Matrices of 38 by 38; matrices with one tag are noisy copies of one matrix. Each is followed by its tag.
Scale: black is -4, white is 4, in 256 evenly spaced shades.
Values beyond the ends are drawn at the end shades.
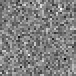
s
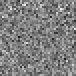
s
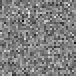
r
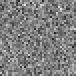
s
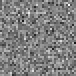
r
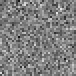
s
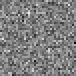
r
